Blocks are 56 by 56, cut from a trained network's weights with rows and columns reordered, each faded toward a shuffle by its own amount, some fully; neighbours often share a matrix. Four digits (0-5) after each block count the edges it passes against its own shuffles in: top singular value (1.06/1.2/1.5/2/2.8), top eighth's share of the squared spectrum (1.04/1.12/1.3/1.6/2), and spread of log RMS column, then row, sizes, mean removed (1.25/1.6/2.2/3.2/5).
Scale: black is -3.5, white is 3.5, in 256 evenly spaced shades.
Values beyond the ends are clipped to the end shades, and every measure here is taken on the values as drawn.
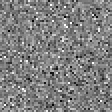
0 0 0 0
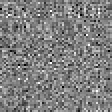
3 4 2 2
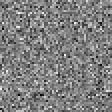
3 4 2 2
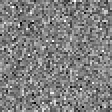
0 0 0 0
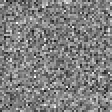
2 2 0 0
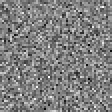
0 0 0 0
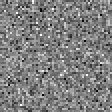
1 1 0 0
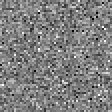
0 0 0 0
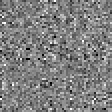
3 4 2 2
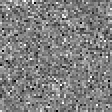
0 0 0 0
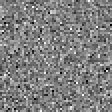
1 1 0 0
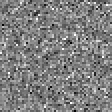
0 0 0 0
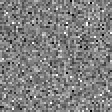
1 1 0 0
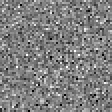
0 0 0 0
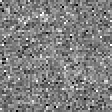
0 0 1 0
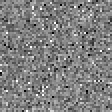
0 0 0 0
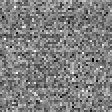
2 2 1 0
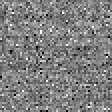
2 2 1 0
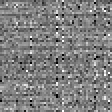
3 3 3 0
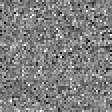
0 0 1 0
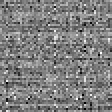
3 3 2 0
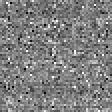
2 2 2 0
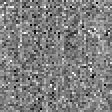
2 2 0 1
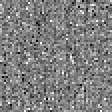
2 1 0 0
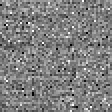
2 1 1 0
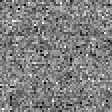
1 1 1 0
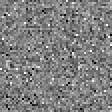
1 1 1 0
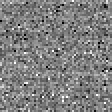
2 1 1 0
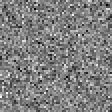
1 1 0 0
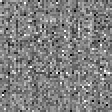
2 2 0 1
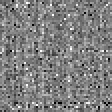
2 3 0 2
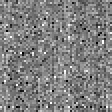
2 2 0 1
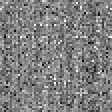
2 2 0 2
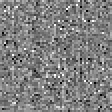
2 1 1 1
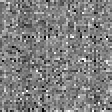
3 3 0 2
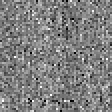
2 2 0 1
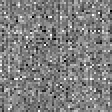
2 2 0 2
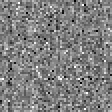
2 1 0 1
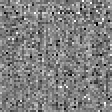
2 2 0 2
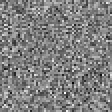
3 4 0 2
